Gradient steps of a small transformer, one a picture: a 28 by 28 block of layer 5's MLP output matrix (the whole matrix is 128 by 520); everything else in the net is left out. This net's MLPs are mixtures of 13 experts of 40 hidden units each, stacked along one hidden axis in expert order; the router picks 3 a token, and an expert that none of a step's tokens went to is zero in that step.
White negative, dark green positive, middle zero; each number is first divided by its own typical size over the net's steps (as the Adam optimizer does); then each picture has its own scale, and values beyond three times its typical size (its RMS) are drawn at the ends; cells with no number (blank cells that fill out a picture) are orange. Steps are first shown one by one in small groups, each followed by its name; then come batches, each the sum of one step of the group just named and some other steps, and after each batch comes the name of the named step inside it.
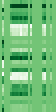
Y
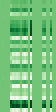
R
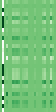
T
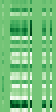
R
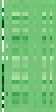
T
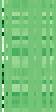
T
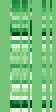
R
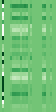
Y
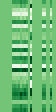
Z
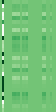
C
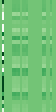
C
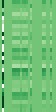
Z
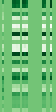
C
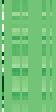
C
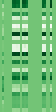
C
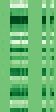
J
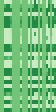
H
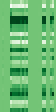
J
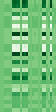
H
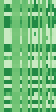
H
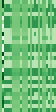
H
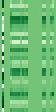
J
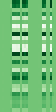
J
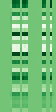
J
